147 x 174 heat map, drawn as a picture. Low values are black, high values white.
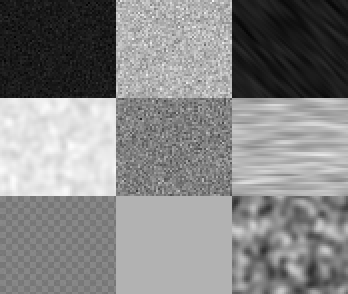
The table splits into 3 rows of 3 panels. Panel 1,1: very low, fine-grained, faint in contrast. Panel 1,2: high, fine-grained. Panel 1,3: very low, slanting down to the right, faint in contrast. Panel 2,1: very high, blotchy, faint in contrast. Panel 2,2: middling, fine-grained. Panel 2,3: high, streaked across. Panel 3,1: middling, checkered, faint in contrast. Panel 3,2: high, flat. Panel 3,3: middling, blotchy, strong in contrast.
